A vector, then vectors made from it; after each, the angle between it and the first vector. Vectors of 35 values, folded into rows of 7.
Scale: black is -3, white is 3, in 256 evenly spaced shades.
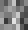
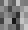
nearly opposite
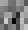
nearly opposite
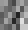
nearly opposite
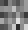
orthogonal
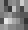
orthogonal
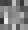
orthogonal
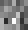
nearly parallel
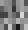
partly opposed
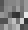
orthogonal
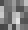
partly aligned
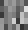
orthogonal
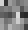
partly aligned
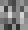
partly opposed
